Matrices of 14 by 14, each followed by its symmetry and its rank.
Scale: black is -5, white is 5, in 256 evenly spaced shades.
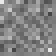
symmetric, rank three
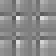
symmetric, rank one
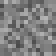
antisymmetric, full rank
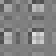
symmetric, rank one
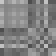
symmetric, rank two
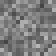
symmetric, full rank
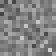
symmetric, full rank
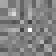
symmetric, rank three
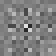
symmetric, rank two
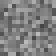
antisymmetric, full rank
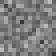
symmetric, full rank
